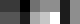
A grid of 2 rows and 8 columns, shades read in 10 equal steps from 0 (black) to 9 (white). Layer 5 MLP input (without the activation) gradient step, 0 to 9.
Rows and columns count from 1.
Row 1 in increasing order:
0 1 2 2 4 5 5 5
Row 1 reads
2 2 0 4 5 5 1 5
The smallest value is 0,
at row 1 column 3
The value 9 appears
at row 2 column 6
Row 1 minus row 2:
-1 -1 -1 -2 -2 -4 0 0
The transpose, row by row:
2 3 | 2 3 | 0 1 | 4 6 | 5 7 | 5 9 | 1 1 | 5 5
